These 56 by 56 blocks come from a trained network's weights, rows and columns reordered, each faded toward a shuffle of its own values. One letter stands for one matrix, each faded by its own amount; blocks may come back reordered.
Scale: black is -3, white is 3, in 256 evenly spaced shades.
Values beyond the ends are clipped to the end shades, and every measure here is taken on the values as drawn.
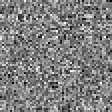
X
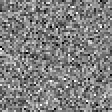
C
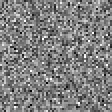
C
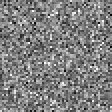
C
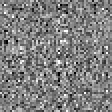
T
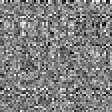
X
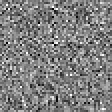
T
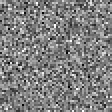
C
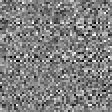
X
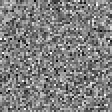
C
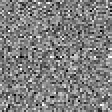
X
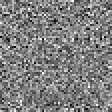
X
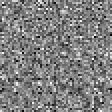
T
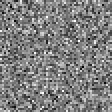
C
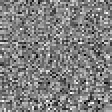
X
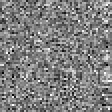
T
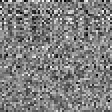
X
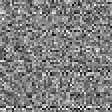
X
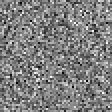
C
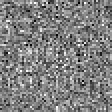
T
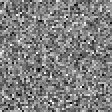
C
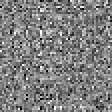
T
